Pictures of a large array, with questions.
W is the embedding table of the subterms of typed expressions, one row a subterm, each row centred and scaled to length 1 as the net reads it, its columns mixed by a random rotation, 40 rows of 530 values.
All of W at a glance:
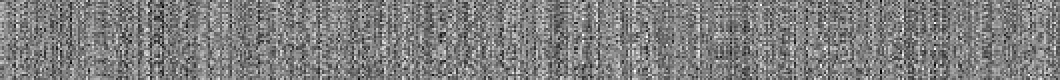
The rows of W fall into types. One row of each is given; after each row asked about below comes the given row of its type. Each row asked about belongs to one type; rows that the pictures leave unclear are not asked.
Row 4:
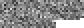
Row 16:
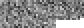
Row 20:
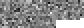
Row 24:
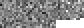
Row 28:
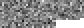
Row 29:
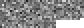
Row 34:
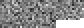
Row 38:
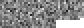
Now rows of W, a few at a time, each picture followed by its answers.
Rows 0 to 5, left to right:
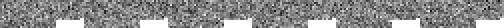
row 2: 28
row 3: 24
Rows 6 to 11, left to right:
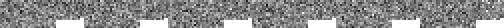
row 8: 28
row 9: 20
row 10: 16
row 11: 24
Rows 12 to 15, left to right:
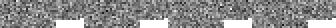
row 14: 4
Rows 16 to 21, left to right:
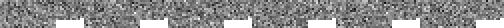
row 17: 20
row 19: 38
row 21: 20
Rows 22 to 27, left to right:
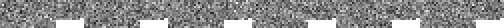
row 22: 29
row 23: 24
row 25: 4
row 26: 4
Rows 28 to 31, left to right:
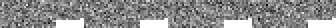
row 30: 16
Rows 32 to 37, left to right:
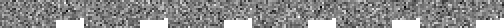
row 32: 38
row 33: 38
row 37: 16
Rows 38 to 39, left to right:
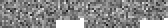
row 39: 4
